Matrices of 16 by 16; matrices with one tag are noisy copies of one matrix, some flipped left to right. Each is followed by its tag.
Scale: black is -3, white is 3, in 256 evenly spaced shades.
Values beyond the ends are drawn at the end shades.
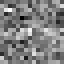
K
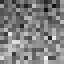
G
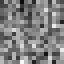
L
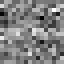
K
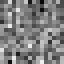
L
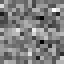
K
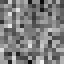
L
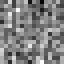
L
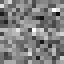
K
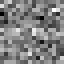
K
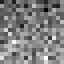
G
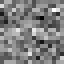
K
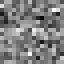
K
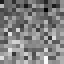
G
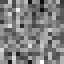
L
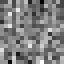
L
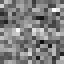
K
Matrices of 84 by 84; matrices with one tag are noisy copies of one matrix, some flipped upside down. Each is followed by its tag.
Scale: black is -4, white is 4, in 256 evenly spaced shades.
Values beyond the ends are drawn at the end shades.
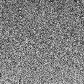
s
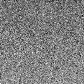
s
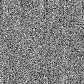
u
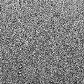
s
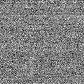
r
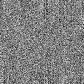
u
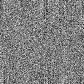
u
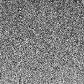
s
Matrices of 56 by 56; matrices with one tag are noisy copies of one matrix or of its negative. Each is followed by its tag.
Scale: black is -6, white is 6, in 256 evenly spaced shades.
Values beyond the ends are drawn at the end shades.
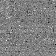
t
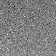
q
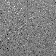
q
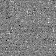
t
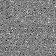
t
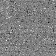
t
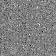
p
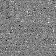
t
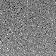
q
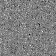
p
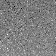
q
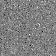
p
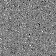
p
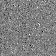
p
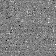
t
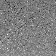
q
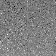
q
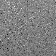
q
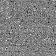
t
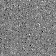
p
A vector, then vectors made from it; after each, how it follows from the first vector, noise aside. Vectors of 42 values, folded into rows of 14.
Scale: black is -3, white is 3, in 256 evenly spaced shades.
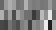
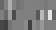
partly zeroed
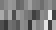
copied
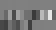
partly zeroed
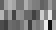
copied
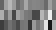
copied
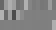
partly zeroed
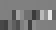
partly zeroed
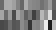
copied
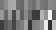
copied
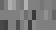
partly zeroed
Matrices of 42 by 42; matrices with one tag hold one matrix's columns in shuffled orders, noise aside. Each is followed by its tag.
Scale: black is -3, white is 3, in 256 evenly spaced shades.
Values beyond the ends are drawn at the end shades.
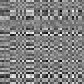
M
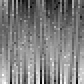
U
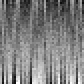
U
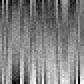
U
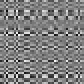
M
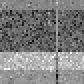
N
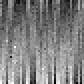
U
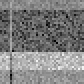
N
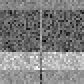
N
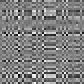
M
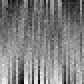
U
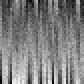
U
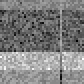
N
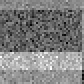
N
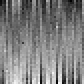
U
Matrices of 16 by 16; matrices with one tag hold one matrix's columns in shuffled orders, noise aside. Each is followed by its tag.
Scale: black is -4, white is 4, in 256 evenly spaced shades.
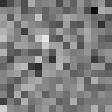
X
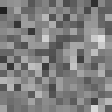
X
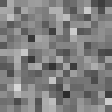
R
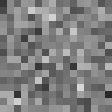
R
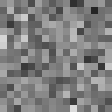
X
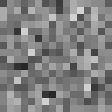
R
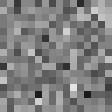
R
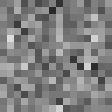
X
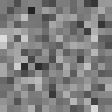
X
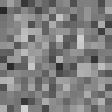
X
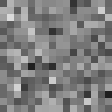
R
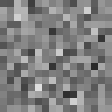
R
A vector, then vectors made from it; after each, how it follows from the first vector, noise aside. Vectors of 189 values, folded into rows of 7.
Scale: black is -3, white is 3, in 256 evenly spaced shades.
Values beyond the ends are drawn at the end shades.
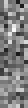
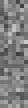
shrunk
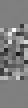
partly zeroed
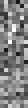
copied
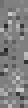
partly zeroed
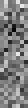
sign-scrambled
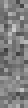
shrunk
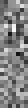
sign-scrambled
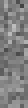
shrunk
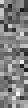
wrapped around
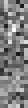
copied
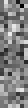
copied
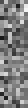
wrapped around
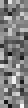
reversed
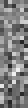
wrapped around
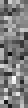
reversed
